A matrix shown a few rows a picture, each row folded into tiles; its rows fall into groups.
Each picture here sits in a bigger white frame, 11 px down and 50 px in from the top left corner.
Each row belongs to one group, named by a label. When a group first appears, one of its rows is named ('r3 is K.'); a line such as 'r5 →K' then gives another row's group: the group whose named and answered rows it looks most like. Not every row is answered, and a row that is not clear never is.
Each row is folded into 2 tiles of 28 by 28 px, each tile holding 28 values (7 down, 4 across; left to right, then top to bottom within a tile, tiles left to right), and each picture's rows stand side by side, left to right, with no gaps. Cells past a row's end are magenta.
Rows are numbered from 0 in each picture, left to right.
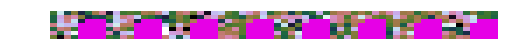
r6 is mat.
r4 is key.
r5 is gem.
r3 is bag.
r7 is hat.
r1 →key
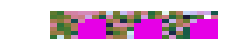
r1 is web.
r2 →bag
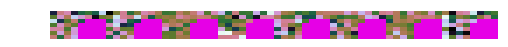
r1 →key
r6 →bag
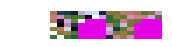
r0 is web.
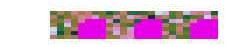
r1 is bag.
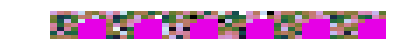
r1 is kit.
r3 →bag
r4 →kit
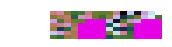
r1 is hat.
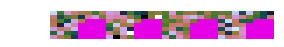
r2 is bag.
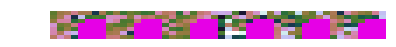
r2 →hat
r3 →mat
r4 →bag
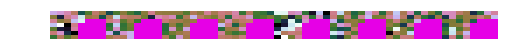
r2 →gem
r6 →mat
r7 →mat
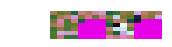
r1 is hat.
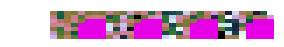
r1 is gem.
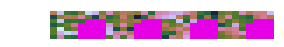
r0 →mat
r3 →hat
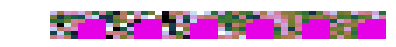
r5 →bag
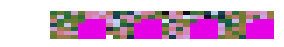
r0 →hat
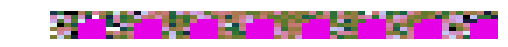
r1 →mat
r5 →mat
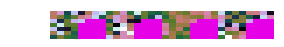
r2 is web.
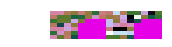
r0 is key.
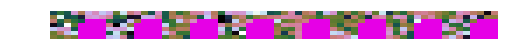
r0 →hat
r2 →web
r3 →web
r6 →web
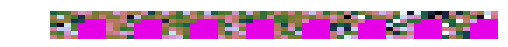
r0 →hat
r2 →bag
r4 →web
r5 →gem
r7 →web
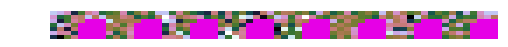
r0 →kit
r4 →gem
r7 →hat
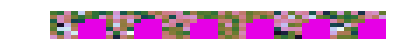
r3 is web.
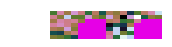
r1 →gem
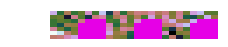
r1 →web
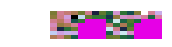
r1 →mat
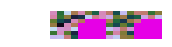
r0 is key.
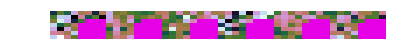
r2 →kit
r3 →hat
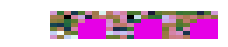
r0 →gem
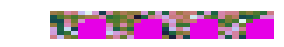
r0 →web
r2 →gem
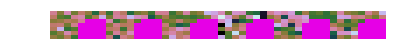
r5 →mat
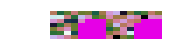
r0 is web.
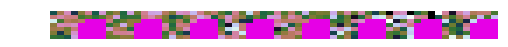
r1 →hat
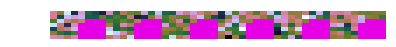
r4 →gem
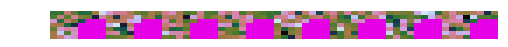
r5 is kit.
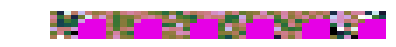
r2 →hat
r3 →kit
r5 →gem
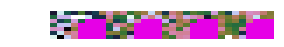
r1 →kit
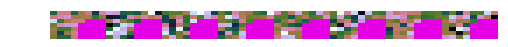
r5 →mat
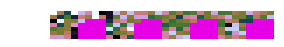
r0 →bag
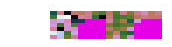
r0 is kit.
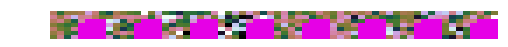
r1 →mat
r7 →kit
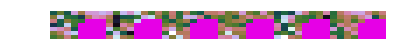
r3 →bag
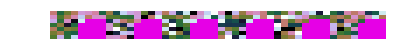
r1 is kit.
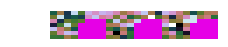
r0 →hat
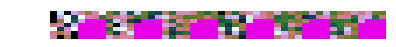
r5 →web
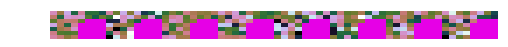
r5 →gem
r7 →mat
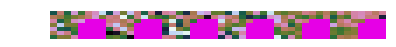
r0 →hat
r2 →mat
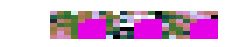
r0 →bag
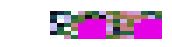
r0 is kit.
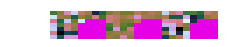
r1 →gem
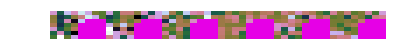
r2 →bag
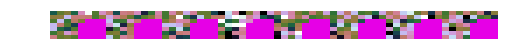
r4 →mat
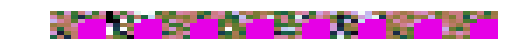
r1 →web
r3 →kit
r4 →kit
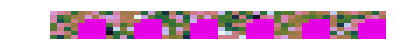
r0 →kit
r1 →gem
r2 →web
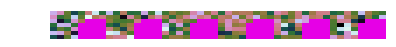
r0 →kit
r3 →gem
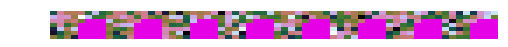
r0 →gem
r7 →hat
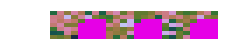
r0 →gem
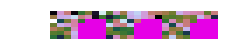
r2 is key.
